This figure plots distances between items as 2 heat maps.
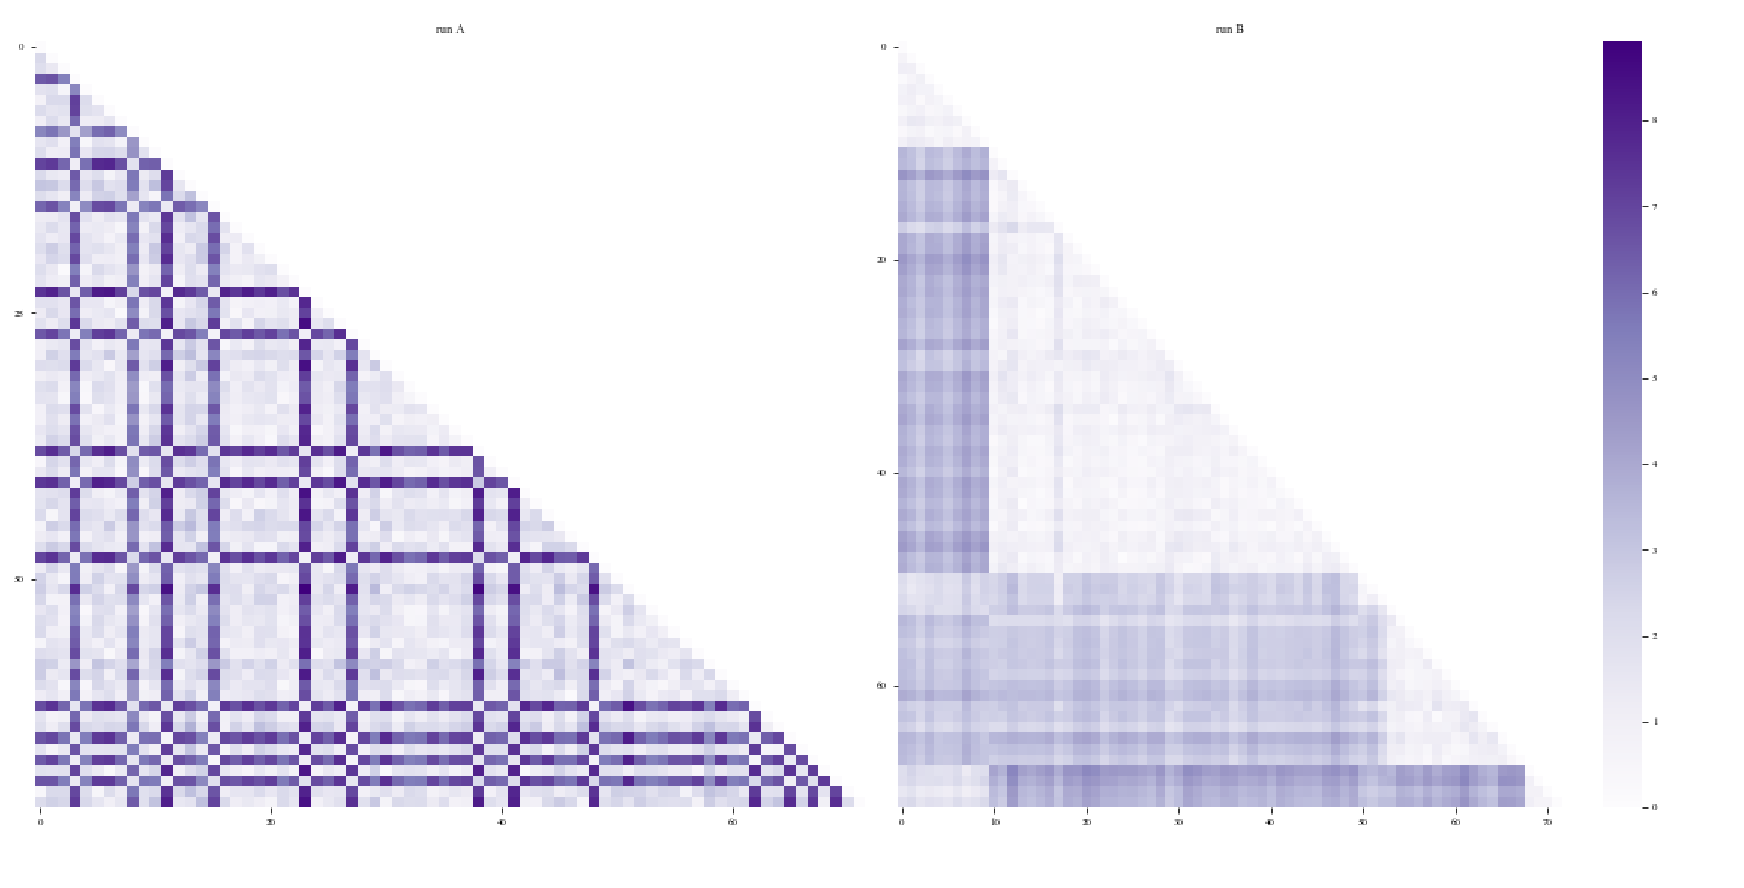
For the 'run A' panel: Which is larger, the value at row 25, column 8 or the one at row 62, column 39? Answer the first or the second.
the second
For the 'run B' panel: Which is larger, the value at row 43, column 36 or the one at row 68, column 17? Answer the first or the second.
the second
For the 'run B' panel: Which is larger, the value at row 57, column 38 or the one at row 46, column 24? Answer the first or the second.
the first
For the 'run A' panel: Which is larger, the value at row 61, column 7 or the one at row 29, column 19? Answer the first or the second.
the second
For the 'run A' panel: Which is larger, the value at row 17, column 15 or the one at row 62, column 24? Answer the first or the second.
the second
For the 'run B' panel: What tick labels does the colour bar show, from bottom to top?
0, 1, 2, 3, 4, 5, 6, 7, 8
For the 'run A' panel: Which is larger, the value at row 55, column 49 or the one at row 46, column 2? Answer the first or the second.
the first
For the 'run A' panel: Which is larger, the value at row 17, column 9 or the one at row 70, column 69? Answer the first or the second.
the second
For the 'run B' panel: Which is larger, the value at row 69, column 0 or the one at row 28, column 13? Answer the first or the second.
the first
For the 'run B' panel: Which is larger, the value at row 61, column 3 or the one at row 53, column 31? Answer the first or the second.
the first
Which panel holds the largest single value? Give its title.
run A
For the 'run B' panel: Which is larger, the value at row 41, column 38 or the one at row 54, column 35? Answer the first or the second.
the second
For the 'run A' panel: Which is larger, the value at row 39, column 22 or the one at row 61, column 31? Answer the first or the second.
the first
